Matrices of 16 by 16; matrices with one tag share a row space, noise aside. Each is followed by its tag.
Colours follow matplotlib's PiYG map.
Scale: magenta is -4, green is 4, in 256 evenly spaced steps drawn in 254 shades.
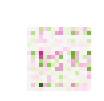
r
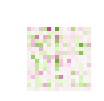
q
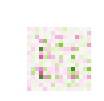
r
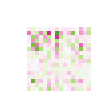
q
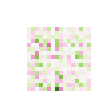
q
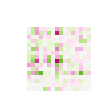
q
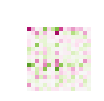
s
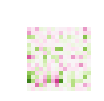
s
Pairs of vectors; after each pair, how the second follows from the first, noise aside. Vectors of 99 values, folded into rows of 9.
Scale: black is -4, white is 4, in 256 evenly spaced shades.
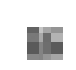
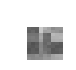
copied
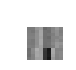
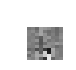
sign-scrambled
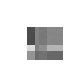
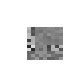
sign-scrambled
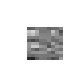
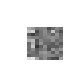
sign-scrambled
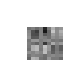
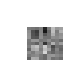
copied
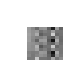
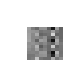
copied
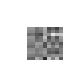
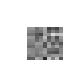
copied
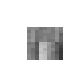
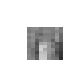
copied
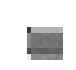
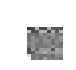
sign-scrambled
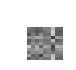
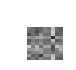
copied
